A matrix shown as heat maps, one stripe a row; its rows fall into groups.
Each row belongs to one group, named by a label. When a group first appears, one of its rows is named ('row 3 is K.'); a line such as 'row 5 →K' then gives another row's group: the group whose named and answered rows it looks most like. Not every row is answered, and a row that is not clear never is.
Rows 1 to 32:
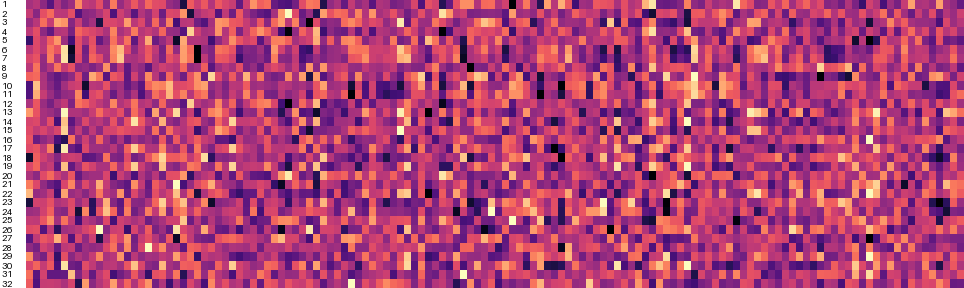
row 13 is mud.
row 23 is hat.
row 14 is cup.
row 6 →mud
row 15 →mud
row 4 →cup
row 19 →cup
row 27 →mud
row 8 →hat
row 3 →mud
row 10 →hat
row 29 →mud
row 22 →mud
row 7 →mud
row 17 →cup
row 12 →cup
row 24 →hat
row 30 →cup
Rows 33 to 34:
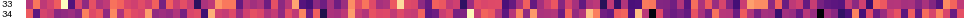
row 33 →mud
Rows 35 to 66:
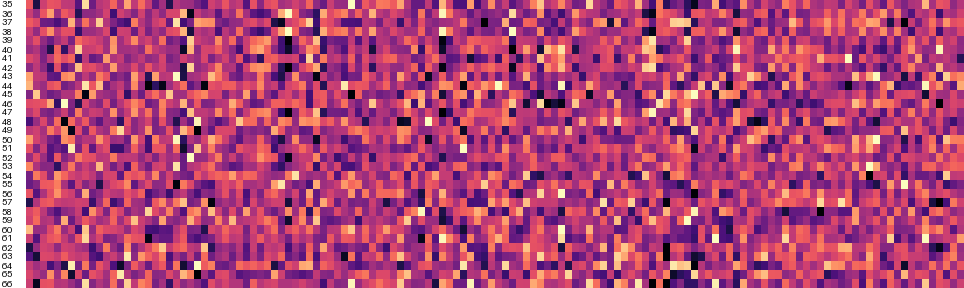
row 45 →hat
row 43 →mud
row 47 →cup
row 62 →hat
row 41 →hat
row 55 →mud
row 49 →mud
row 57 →hat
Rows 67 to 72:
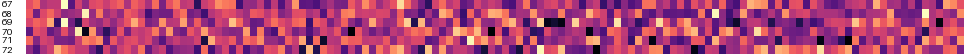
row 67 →mud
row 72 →hat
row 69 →cup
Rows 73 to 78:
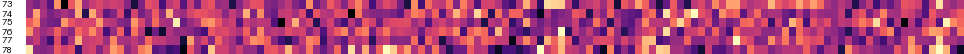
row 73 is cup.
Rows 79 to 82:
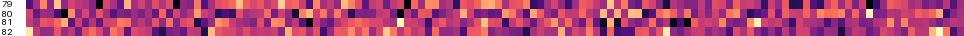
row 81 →mud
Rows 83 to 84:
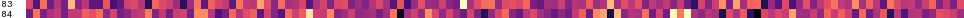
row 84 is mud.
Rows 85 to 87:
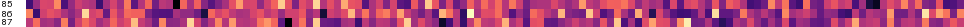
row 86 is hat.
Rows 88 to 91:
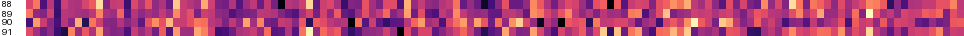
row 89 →mud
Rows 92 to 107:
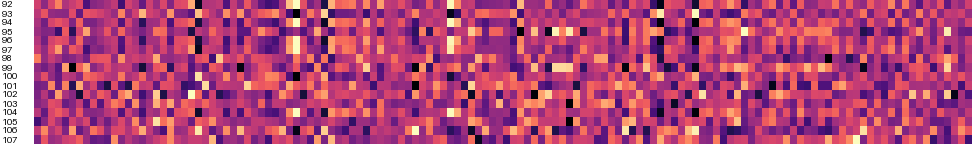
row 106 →cup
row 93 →cup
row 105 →hat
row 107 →hat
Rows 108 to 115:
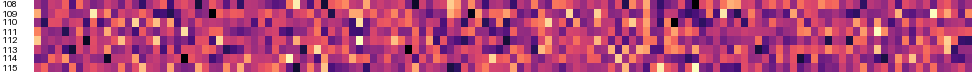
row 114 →mud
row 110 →hat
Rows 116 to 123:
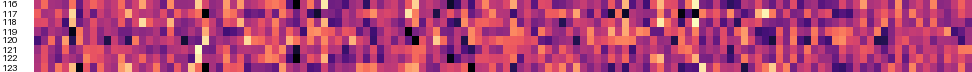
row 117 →mud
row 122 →cup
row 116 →cup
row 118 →cup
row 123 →mud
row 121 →cup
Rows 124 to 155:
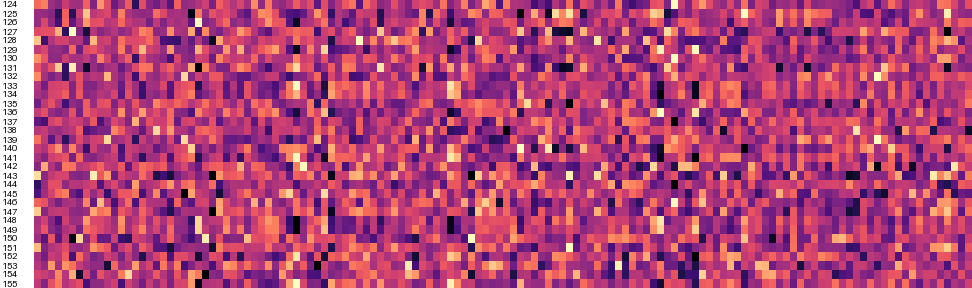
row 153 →mud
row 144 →hat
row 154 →mud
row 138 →hat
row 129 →cup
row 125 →cup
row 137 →hat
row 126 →cup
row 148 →cup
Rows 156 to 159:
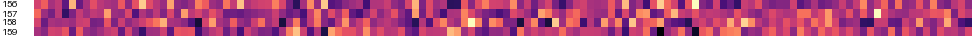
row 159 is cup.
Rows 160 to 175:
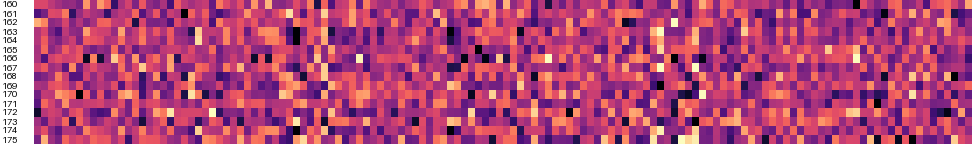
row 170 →mud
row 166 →hat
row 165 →hat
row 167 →cup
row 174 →cup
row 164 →cup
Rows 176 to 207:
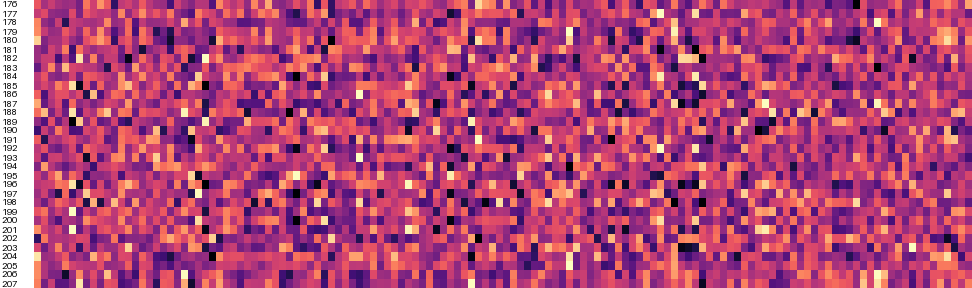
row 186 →hat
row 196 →mud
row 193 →hat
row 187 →mud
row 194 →hat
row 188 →mud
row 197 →cup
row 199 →mud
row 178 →mud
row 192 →cup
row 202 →hat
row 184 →cup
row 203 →mud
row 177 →cup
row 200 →cup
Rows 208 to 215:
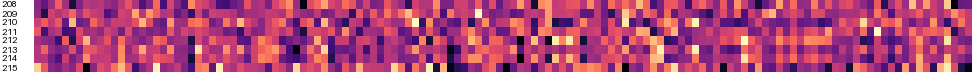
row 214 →cup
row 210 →cup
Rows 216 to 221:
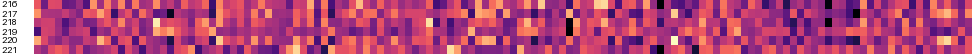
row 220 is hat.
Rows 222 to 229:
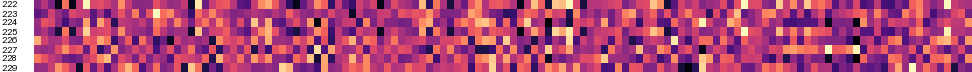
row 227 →hat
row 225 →cup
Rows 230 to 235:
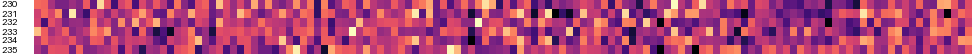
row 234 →cup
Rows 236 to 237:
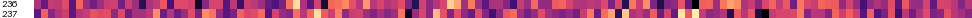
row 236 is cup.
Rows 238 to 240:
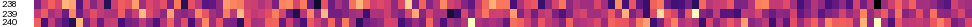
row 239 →cup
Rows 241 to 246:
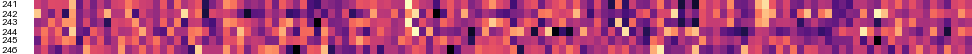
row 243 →mud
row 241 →mud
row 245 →mud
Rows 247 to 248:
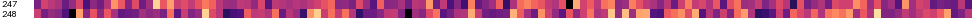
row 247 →hat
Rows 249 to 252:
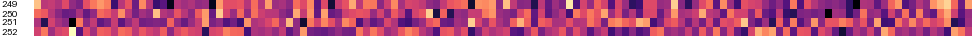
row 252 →mud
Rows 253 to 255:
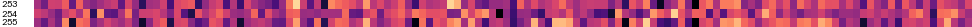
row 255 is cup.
